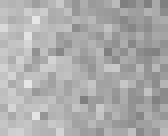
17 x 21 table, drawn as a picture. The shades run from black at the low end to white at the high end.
Slope: up to the left. Stripes: none. Histogram: bell-shaped. Average level on the scale: 70%.
